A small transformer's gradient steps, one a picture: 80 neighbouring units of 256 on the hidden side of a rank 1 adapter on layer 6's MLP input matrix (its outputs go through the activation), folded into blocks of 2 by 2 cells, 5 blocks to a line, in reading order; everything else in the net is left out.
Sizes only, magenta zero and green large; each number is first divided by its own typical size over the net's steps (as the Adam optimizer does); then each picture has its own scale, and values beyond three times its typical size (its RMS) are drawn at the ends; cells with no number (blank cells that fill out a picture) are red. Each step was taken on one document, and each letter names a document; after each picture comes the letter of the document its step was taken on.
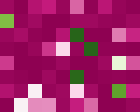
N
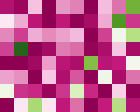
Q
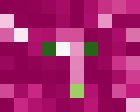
N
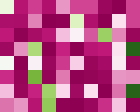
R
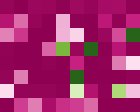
N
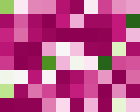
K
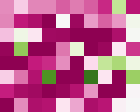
Q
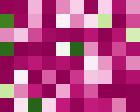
Q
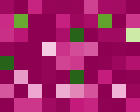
N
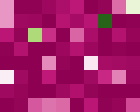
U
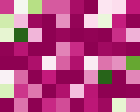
Q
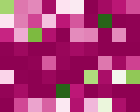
U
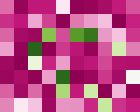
R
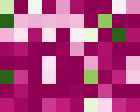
U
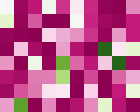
R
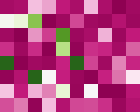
R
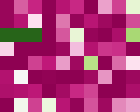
Q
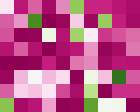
R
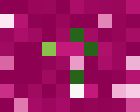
N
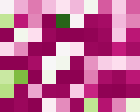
Q
